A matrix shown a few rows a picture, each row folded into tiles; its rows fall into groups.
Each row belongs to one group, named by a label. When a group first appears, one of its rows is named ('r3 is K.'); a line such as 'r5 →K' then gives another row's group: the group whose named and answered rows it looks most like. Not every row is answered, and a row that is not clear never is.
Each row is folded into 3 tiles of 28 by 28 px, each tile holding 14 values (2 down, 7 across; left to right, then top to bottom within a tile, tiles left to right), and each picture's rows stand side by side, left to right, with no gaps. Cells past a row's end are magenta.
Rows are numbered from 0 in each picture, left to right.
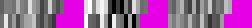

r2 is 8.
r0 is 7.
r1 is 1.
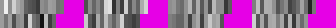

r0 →1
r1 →8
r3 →1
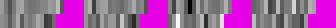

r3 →8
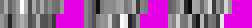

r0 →8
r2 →8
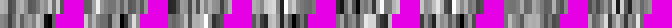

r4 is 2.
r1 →1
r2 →2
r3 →8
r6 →7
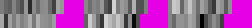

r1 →7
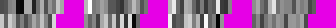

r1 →1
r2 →1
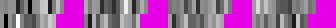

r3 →1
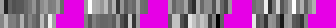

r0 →2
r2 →7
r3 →8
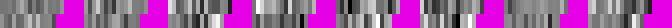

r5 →2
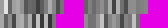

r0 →1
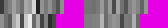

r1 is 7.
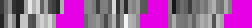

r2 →2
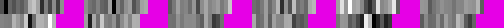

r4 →1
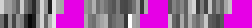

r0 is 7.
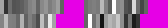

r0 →2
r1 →7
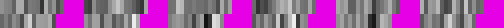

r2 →1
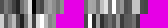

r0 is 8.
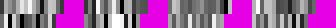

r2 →1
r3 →1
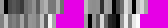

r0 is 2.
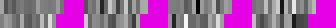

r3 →8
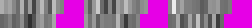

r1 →8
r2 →1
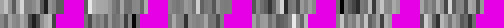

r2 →7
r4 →2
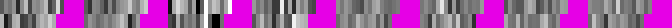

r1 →2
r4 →7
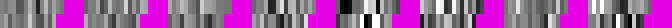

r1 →8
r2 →8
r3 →8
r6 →1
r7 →1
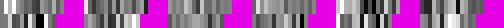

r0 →1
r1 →2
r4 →1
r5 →2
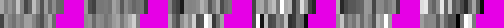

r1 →2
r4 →2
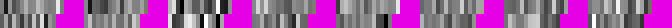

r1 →2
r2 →1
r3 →1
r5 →8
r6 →7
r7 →7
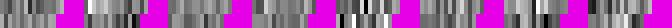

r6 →8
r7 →2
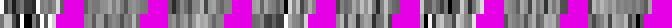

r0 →2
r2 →2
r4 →7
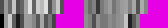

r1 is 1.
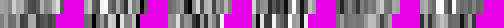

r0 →1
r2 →8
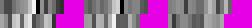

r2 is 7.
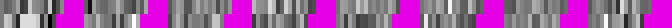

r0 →7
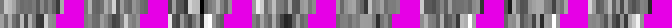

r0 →1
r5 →2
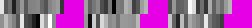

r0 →2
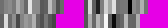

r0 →7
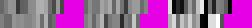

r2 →2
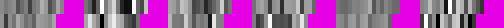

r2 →1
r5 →7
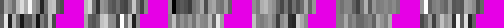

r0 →7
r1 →1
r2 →2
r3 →1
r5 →1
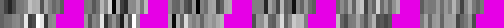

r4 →8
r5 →7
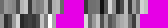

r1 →8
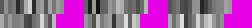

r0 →8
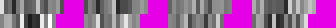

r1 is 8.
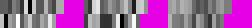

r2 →1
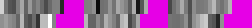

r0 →2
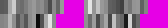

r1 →1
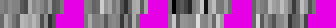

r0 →7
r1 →7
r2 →2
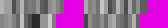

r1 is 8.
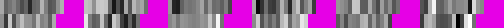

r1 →1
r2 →2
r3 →2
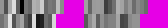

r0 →8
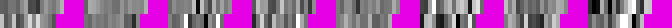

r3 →1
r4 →8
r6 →2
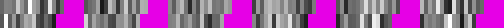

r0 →7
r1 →8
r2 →8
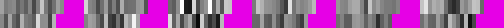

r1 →2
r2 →8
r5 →1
